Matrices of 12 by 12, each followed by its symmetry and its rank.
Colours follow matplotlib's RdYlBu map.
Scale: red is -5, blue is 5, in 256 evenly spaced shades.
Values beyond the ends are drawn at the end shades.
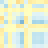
symmetric, rank two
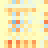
neither, rank two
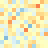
antisymmetric, full rank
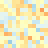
antisymmetric, full rank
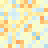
symmetric, full rank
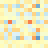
neither, rank two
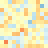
antisymmetric, full rank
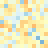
symmetric, full rank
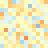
antisymmetric, full rank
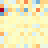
neither, rank two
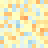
antisymmetric, full rank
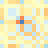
symmetric, rank two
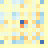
symmetric, rank two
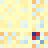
symmetric, rank two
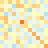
symmetric, full rank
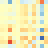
neither, rank two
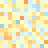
antisymmetric, full rank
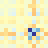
symmetric, rank two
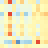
neither, rank two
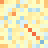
symmetric, full rank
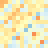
symmetric, full rank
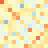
symmetric, full rank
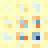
symmetric, rank two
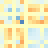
symmetric, rank two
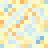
symmetric, full rank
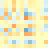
neither, rank two
